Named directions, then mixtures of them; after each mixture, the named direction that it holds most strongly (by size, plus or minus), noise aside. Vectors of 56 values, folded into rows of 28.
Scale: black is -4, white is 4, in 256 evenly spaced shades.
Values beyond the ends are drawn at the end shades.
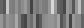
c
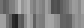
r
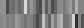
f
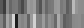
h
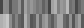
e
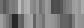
r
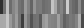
e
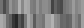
r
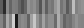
h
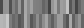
e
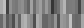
c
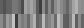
h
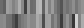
f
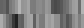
r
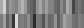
h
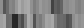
r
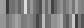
f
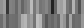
c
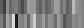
h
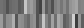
f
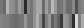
f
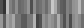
c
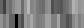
r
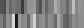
h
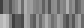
e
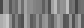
e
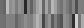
f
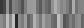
h
